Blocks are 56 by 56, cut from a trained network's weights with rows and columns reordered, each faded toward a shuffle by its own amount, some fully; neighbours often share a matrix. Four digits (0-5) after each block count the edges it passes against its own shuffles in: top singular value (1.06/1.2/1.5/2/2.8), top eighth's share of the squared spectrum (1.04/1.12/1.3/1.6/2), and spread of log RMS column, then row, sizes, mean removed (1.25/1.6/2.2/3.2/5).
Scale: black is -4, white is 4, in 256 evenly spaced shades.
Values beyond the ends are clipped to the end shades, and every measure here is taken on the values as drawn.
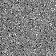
0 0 0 0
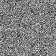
0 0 0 0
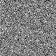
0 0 0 0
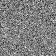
0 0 0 0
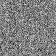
0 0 0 0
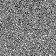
0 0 0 0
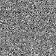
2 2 0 2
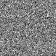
0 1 0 1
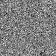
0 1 0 0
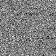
1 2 0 2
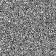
0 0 0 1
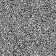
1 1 0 0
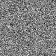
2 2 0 0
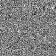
2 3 0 1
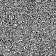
0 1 0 1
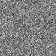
1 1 0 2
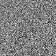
2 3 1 2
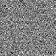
3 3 1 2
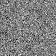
1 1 0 1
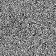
1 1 0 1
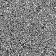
0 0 0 1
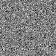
1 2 0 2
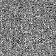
1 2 0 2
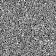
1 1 1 0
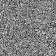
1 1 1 0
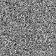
1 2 1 0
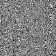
2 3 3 0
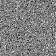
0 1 1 0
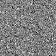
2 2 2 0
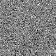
1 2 1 0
